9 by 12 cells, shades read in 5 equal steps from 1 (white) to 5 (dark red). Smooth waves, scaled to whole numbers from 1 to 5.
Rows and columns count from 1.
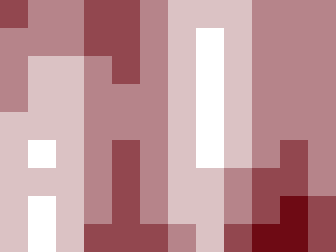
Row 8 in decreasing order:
5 4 4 4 3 3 3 2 2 2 2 1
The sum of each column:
23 17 20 30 34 28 19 13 22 31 33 29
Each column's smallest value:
2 1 2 3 3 3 2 1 2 3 3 3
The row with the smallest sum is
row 5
